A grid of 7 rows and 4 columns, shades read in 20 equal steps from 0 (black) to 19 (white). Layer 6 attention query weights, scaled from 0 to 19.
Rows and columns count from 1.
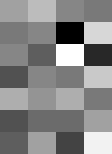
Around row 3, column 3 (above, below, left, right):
0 9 7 3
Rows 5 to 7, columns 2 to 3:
11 13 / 8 8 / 12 5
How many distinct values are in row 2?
4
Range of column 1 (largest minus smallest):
7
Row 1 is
12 14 10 9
